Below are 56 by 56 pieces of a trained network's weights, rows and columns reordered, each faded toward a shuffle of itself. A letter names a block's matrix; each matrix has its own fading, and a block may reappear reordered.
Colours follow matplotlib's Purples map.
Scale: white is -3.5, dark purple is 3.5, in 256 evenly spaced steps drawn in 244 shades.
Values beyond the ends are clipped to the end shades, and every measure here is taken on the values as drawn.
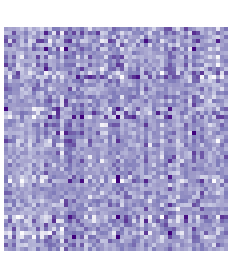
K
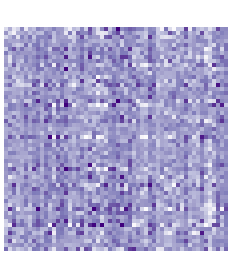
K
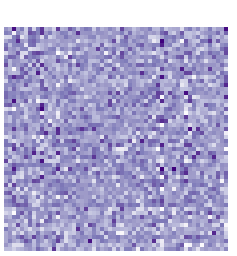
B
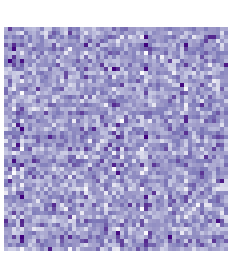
B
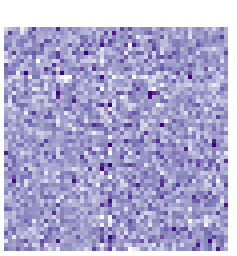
B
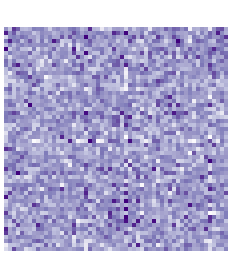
B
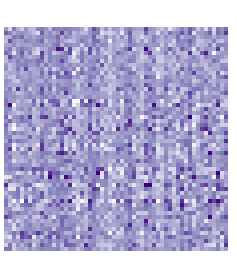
K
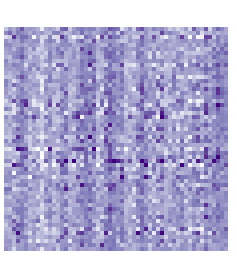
K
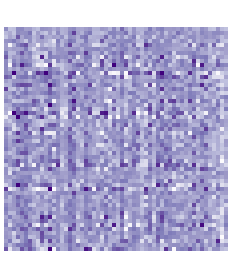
K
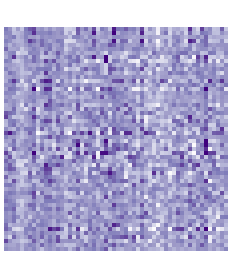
K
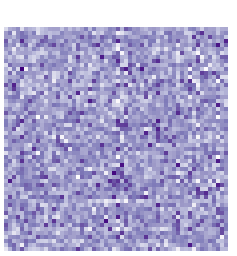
B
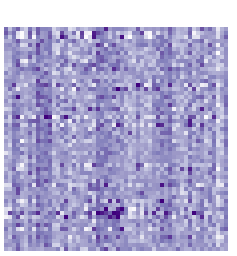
K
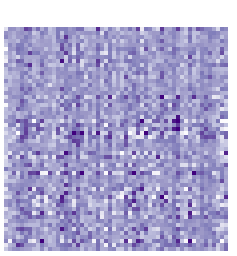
K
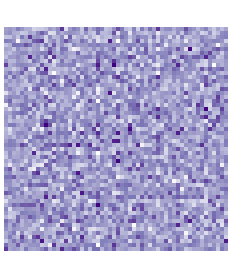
B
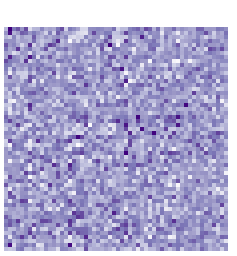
B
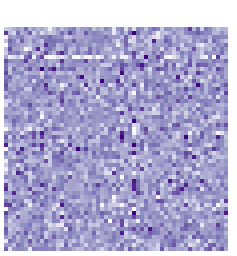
B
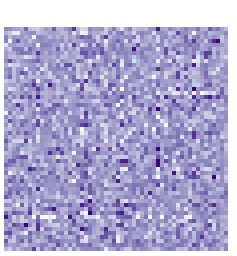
B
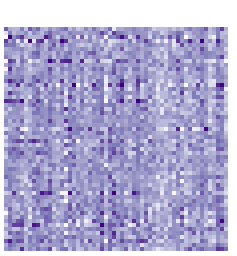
K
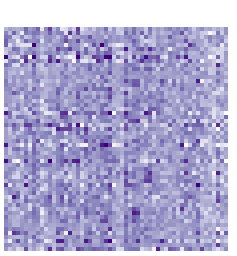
K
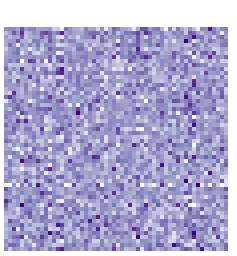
B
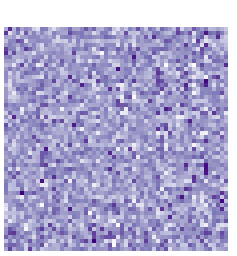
B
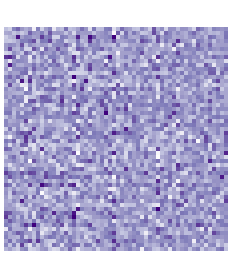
B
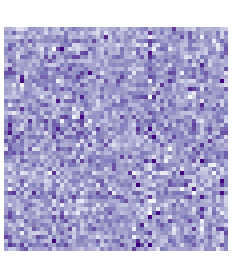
B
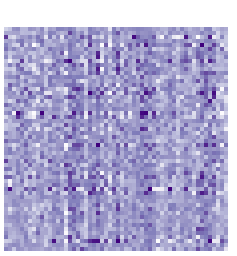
K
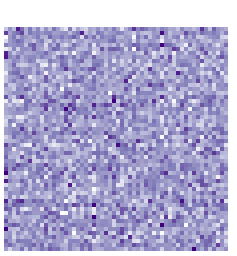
B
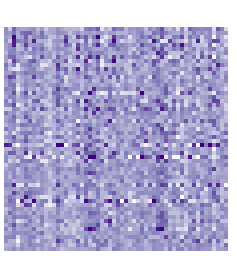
K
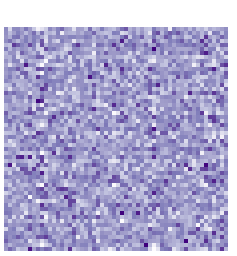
B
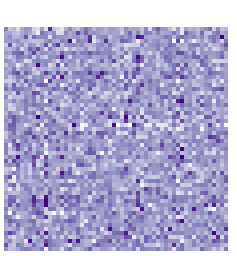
B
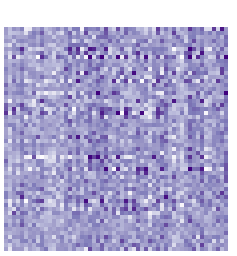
K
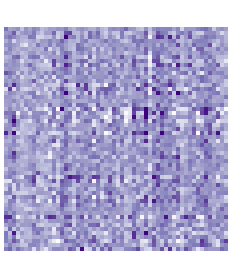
K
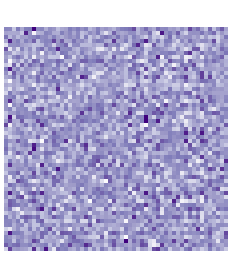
B
